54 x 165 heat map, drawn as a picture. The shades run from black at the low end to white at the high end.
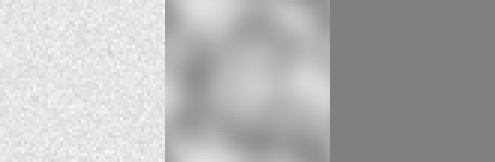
It is made of 1 by 3 panels. Panel 1,1: very high, fine-grained, faint in contrast. Panel 1,2: high, smooth. Panel 1,3: middling, flat.
